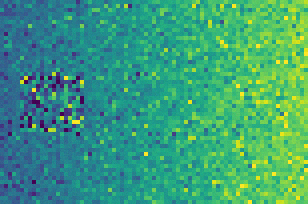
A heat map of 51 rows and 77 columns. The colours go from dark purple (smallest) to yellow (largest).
The values follow a bell shape. In the middle left lies a patch that is rougher than the rest. Values rise toward the right. The grain is fine, like static. The middle left is the roughest part.
